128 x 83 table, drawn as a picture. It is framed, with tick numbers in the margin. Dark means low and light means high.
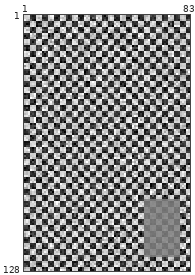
Odd rows or columns: none. Grain: checkered. Histogram: two levels. Calmest part: bottom right. Odd patch: calmer, in the bottom right.
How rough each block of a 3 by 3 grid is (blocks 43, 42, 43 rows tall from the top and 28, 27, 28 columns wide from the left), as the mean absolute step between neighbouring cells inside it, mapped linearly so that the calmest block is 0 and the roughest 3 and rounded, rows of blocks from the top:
333 / 333 / 330
